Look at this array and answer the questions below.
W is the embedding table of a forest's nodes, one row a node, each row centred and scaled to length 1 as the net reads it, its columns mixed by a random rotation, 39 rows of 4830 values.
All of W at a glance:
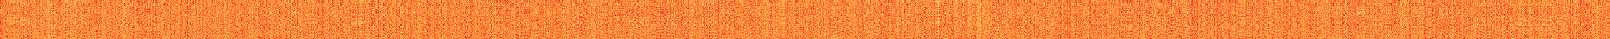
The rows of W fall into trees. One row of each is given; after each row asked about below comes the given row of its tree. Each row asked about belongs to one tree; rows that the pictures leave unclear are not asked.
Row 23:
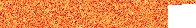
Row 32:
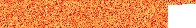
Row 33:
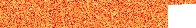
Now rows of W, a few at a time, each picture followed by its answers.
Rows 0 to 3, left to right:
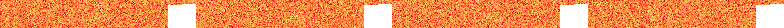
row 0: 23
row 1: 23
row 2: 23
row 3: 33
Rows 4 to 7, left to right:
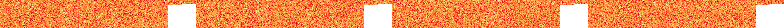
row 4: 33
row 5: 33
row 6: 23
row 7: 32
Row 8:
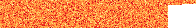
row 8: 23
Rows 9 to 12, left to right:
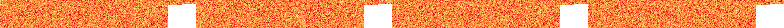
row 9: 32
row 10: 23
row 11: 32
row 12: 32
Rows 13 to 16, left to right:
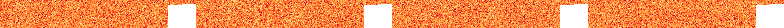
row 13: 32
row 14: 23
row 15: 23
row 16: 32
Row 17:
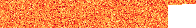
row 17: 33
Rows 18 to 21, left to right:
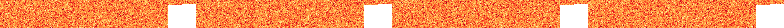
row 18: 23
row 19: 33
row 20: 33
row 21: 23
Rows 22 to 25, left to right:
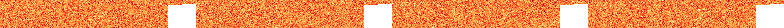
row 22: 23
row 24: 33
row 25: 33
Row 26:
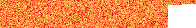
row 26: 32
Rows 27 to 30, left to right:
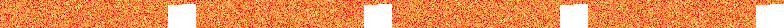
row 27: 32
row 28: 33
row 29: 32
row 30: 33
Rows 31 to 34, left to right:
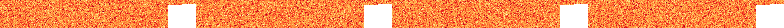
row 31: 23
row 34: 23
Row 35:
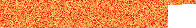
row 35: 32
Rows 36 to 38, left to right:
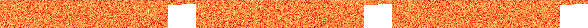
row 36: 32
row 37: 23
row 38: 32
